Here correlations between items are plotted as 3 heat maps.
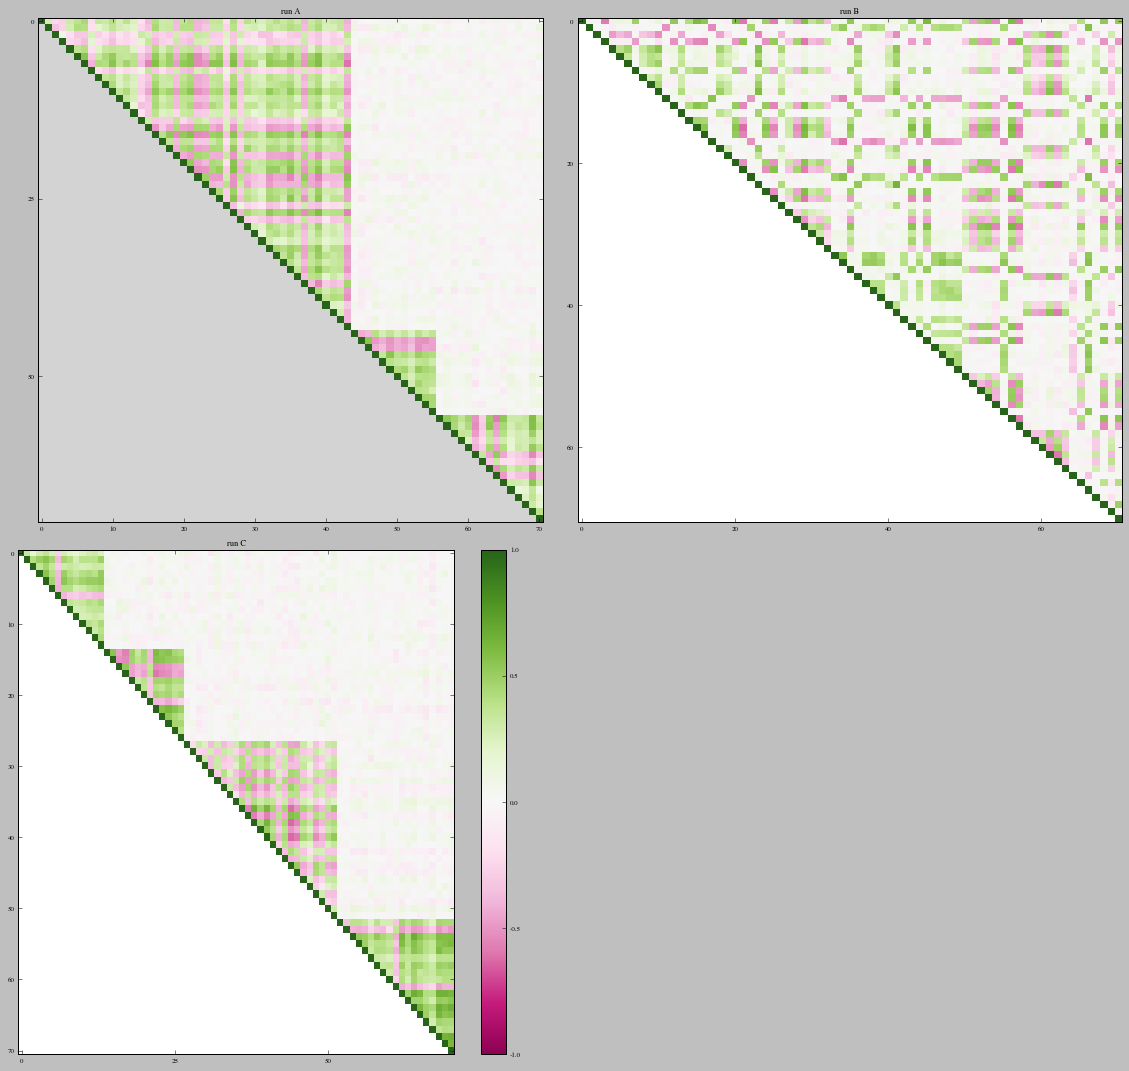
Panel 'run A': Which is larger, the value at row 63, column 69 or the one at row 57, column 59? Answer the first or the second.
the first
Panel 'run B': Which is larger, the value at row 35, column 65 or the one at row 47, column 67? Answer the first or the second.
the first
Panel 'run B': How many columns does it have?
71
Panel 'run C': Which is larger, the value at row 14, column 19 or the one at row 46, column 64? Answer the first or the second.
the first
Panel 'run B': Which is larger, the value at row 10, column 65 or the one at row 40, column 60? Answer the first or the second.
the first
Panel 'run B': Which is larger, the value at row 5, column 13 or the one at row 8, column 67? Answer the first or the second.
the first
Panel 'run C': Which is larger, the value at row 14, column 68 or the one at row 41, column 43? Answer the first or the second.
the second
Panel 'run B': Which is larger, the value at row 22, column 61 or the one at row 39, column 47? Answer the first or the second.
the second
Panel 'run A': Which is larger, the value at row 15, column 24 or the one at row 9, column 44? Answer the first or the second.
the second
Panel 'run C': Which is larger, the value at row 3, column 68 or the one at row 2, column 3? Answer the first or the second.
the second
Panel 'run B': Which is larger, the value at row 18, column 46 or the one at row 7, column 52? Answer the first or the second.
the second
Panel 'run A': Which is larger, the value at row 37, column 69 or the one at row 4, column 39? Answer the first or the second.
the second
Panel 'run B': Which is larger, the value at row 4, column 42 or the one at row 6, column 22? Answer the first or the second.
the second
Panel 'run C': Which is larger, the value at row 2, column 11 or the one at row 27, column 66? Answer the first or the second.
the first
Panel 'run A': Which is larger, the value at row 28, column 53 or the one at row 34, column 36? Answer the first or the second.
the second
